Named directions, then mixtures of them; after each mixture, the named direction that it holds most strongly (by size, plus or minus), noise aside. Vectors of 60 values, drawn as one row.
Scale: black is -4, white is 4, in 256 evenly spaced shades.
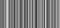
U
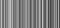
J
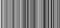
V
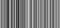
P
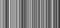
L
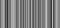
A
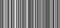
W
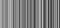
J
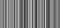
U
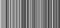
L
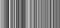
P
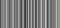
U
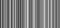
V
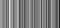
L
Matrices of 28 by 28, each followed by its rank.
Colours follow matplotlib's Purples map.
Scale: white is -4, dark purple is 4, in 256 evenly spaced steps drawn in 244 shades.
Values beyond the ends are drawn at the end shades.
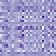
three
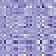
three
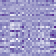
three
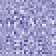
five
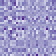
three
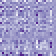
five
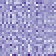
five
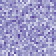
full rank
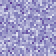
full rank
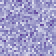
full rank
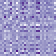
three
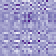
three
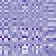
three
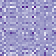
three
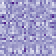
five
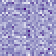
five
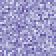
full rank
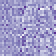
five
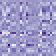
three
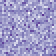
full rank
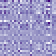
three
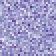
full rank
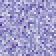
full rank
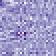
five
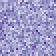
full rank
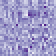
five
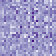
five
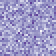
full rank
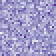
full rank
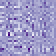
five
